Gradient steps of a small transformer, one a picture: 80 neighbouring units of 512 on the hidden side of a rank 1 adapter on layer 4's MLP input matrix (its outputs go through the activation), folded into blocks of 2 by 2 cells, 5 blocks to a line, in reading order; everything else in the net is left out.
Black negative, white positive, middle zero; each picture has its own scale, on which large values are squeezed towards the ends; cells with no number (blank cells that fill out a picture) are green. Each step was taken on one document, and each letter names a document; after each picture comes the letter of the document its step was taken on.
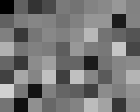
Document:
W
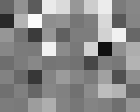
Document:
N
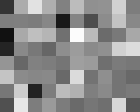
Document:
W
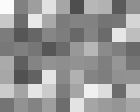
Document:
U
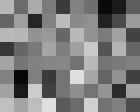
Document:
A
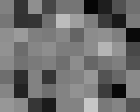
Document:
A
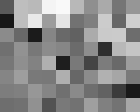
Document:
N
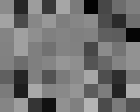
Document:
A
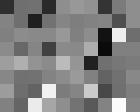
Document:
U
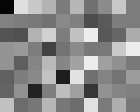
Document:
W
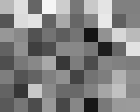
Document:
N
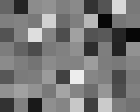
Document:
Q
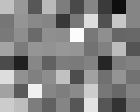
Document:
W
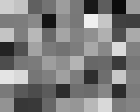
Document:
Q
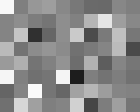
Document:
W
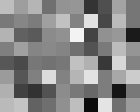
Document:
Q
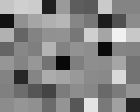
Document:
U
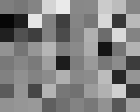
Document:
N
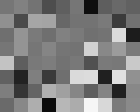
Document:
A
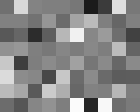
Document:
Q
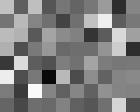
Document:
W
